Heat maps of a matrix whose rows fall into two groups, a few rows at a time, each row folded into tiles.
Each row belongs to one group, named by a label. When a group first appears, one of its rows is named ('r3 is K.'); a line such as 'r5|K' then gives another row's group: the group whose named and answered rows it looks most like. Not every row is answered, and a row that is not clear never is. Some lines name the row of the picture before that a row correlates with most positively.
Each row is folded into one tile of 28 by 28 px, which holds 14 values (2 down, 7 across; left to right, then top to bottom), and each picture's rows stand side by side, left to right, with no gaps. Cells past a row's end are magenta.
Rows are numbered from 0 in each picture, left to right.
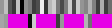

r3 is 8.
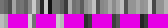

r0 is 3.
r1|8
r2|3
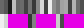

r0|3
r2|8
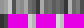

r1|3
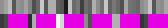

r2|3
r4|3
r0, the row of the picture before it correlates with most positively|0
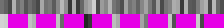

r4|3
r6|8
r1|3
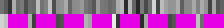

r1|8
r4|8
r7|8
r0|3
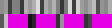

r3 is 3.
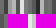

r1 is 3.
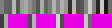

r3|8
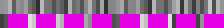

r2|3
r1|3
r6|8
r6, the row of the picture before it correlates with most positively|2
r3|8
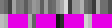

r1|8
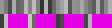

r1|8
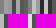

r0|8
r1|8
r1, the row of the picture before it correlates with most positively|1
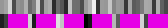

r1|8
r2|3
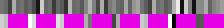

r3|8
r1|3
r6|8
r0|3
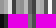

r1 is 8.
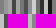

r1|8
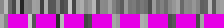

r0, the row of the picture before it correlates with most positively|1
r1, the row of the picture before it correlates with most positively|0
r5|3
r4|3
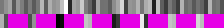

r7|3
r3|3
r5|8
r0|8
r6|3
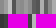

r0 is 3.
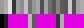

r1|8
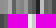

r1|3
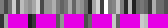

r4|8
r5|3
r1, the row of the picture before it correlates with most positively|0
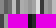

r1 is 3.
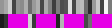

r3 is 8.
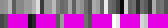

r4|3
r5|3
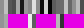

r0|8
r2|8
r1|8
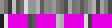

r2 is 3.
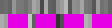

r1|8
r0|3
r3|3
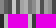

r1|8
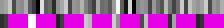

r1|3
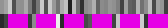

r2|8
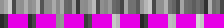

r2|8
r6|3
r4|3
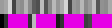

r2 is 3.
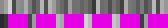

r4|3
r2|3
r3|3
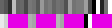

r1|3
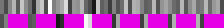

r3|3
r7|8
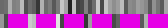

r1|3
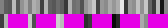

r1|8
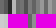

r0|3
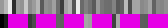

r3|3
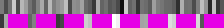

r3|3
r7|8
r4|3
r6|3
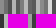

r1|8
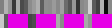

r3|8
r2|8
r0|8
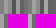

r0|8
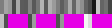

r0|8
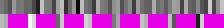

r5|3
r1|3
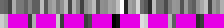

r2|8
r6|8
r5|3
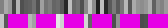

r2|3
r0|8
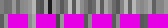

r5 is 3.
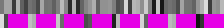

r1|3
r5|8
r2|8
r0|8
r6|3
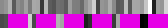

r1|8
